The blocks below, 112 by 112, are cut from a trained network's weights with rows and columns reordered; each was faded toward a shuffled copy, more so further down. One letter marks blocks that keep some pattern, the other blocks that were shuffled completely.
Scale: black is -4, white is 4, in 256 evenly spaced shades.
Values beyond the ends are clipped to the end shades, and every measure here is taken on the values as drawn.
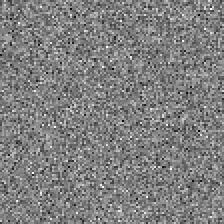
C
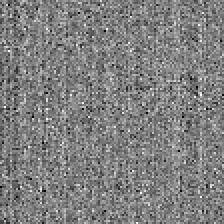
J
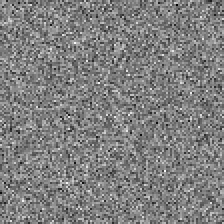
C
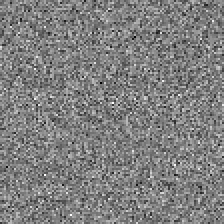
J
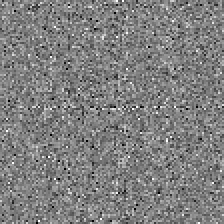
J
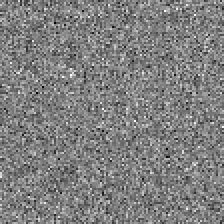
J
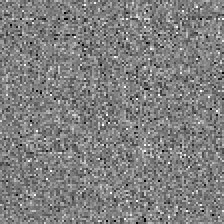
J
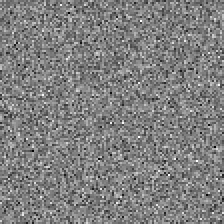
C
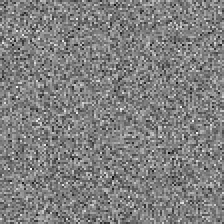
J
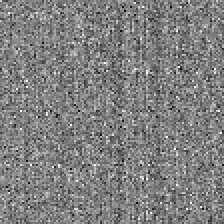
J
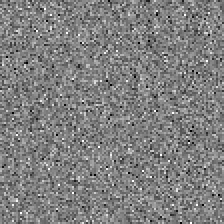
C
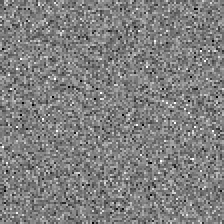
C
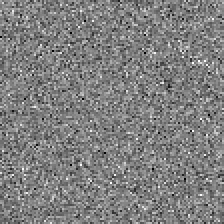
C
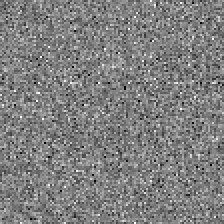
J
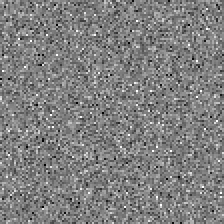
C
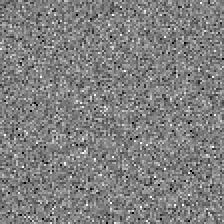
C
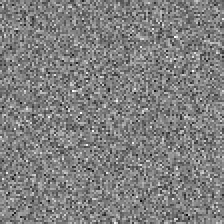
C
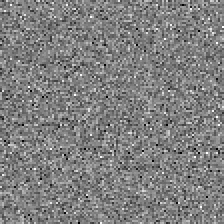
J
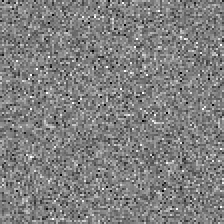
C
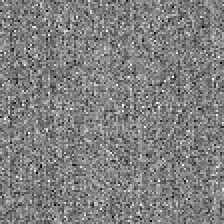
J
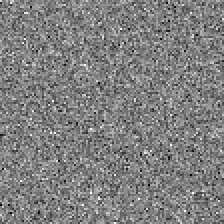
C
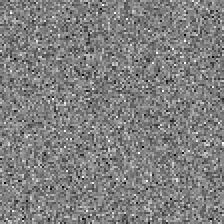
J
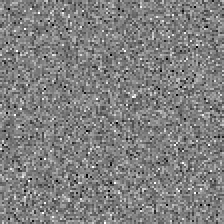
C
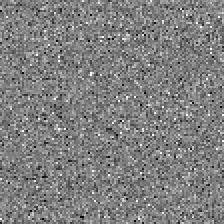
J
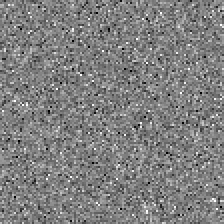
C
